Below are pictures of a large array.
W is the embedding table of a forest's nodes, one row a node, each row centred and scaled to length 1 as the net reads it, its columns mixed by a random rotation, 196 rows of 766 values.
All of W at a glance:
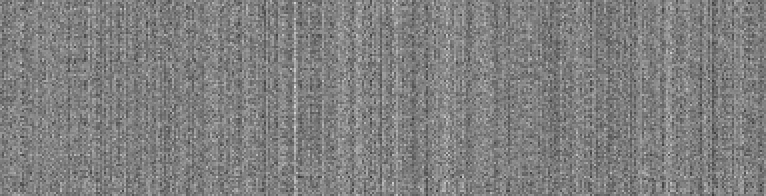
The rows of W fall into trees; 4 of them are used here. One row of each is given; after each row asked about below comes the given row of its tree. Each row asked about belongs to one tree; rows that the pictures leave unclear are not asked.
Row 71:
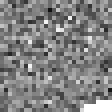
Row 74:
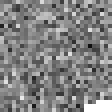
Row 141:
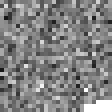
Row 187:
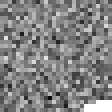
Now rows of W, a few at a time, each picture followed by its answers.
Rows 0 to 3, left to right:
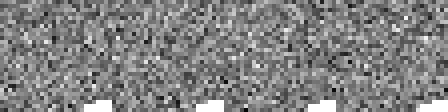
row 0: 71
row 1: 187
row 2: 71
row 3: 71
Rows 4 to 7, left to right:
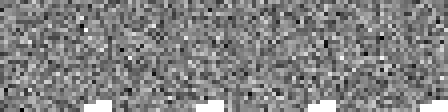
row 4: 71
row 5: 141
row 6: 141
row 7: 187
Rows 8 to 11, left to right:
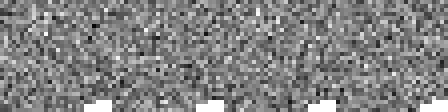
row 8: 187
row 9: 187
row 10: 187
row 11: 71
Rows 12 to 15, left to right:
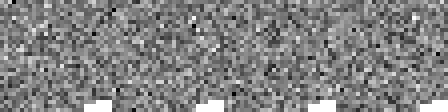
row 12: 187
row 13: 71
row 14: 141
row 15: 71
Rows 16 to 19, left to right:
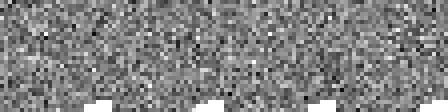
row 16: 187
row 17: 71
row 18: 187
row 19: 71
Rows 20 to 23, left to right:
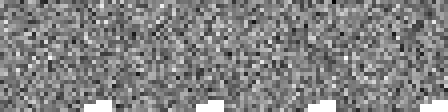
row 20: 71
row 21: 187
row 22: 71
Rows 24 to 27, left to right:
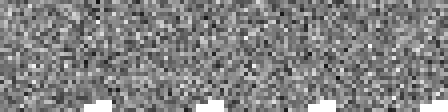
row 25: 71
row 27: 141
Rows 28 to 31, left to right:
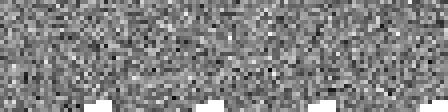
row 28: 74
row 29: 71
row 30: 187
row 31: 141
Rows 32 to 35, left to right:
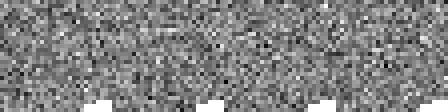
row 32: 141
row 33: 74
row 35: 71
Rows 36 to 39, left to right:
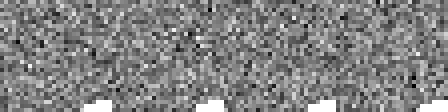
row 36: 71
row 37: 71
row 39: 141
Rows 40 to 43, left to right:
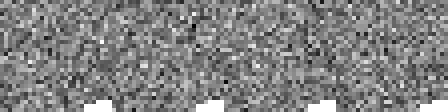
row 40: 187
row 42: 71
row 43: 187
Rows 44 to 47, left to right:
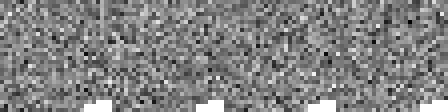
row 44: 71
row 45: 187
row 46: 71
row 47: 141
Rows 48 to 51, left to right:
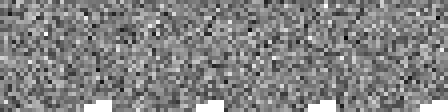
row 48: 187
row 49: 187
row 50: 71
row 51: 187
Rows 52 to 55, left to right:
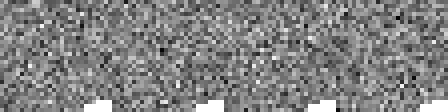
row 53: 187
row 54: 71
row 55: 141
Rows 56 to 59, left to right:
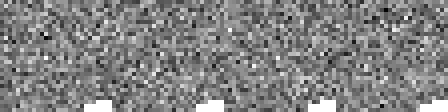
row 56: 187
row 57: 71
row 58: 71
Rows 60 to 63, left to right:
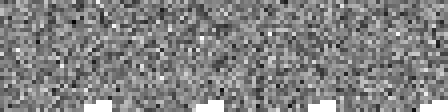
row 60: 141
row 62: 74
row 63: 141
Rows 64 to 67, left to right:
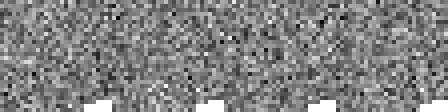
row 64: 187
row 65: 141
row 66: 187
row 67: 141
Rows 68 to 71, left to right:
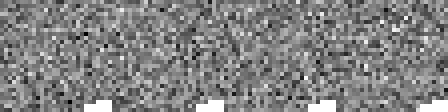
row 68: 74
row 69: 71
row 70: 141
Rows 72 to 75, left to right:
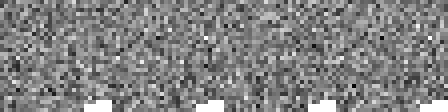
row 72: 141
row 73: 187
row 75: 187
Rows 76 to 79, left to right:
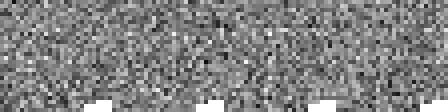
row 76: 187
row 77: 141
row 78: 74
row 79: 74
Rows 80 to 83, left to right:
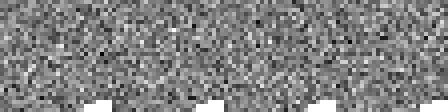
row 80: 71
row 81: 71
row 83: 187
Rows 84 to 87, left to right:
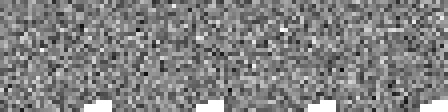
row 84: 71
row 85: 71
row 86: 71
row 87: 74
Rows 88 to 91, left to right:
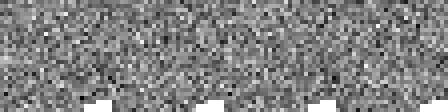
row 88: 187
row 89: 71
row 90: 187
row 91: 71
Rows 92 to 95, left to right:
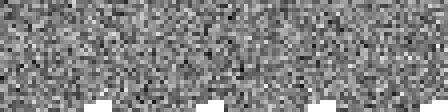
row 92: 141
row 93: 187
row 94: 141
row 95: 74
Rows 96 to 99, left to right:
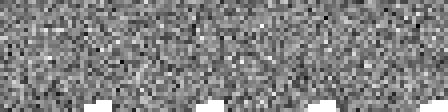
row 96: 74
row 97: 71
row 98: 187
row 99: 71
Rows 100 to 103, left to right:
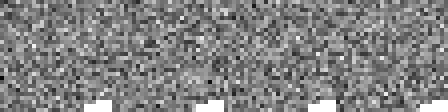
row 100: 141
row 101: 71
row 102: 141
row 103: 187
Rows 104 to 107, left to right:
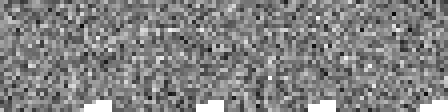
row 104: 71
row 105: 74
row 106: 74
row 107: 71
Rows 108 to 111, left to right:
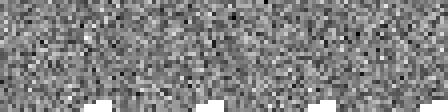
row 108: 71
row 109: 141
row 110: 141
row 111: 187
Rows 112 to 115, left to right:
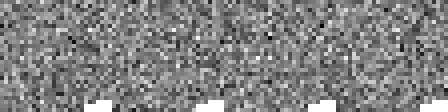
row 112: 74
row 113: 71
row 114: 187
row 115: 71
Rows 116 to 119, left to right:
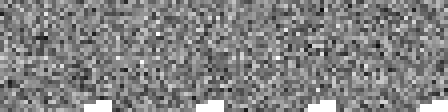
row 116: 187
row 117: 187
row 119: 71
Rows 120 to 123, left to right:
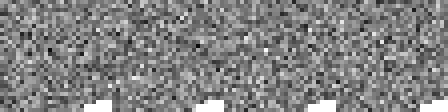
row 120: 187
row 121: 71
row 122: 71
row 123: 71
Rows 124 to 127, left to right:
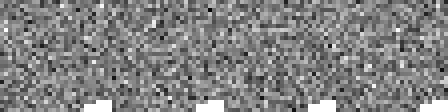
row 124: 71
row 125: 141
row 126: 74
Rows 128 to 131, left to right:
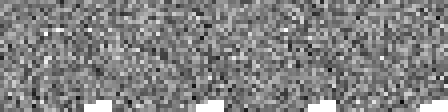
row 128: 74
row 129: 187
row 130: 71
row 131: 187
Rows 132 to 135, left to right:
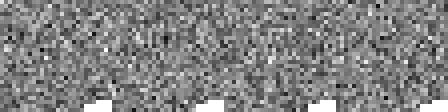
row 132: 187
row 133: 71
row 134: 74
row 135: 187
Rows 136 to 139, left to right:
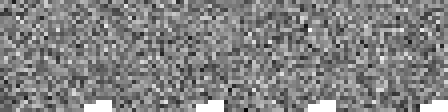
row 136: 187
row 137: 187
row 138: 71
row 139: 74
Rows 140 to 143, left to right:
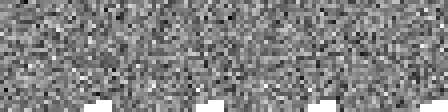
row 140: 71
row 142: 141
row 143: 187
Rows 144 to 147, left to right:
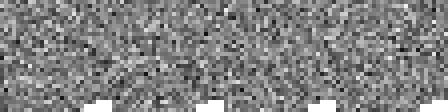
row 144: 71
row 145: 187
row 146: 141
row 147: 71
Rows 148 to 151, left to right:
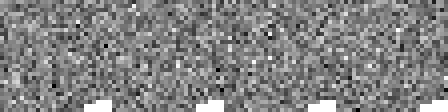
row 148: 74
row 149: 71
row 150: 187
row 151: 71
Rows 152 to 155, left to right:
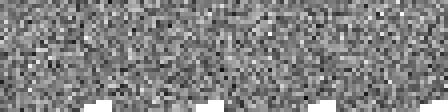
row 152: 71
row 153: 141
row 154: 187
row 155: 187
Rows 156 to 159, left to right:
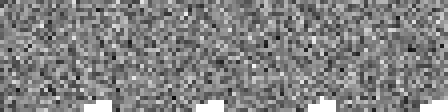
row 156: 141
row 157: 71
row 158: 71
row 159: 74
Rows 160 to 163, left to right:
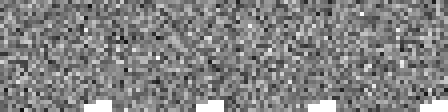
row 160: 71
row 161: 187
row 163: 71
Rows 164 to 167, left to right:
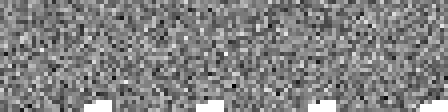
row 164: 71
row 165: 141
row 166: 141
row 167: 187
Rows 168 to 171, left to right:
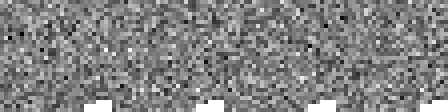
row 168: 187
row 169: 141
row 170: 71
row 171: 141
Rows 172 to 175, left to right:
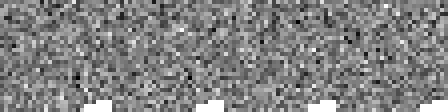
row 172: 141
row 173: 141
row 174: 141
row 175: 187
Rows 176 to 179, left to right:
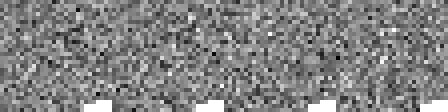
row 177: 71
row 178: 187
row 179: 74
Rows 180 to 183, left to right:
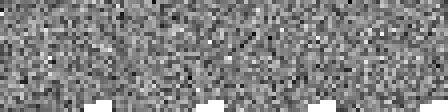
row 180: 74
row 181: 141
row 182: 187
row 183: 187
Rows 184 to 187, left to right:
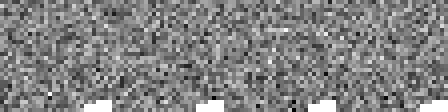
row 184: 187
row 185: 187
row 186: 74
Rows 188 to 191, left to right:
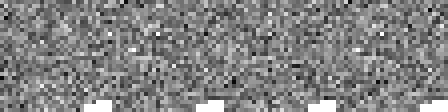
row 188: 141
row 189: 187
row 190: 187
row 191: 187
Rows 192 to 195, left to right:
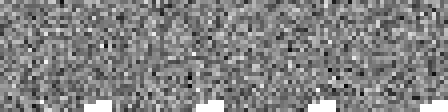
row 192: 74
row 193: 141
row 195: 141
